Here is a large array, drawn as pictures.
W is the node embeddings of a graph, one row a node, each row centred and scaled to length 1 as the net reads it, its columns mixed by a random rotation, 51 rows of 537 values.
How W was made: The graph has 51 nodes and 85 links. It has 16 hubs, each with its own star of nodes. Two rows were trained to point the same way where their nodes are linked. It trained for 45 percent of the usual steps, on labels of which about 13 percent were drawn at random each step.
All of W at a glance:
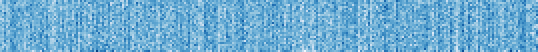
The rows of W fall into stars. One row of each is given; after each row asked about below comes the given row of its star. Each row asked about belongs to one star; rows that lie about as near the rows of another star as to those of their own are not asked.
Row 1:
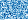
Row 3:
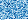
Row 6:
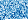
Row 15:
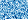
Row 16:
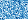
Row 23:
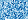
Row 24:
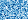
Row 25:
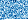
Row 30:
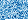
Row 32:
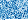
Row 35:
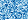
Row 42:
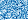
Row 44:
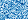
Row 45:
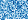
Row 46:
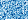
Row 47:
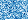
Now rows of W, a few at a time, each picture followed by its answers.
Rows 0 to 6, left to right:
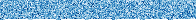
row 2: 30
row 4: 6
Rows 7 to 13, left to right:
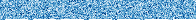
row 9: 25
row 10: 35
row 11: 46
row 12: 16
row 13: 24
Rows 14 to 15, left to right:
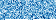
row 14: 44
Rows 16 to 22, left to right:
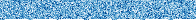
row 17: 23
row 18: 1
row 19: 6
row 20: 47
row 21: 3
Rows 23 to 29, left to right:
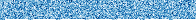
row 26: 45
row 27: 46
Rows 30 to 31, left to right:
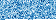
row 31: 25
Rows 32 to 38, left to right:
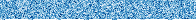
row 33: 44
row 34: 15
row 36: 16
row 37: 47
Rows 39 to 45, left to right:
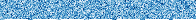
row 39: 42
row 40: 47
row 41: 32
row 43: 23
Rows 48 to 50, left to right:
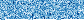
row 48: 45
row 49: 1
